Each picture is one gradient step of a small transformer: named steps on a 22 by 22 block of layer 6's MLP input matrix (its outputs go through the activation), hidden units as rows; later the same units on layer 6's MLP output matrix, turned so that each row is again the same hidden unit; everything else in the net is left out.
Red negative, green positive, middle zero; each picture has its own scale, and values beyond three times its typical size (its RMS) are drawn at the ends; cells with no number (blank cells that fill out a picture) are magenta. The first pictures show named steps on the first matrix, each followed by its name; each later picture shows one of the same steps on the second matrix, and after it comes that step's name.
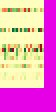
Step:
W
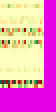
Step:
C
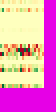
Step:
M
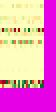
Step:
C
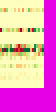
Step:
W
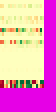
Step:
C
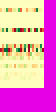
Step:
W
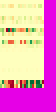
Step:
C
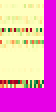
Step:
C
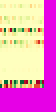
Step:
C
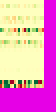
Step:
C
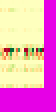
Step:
M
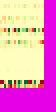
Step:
C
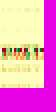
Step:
M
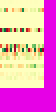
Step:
W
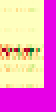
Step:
M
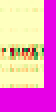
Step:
M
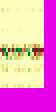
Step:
M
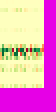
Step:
M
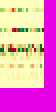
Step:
W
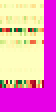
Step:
C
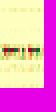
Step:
M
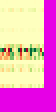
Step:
M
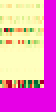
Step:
C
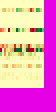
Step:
W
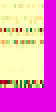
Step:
C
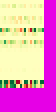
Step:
C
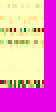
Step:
C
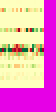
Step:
W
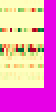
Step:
W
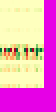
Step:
M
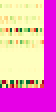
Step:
C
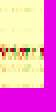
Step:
M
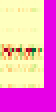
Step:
M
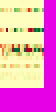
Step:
W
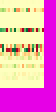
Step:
W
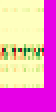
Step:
M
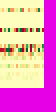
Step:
W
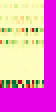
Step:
C
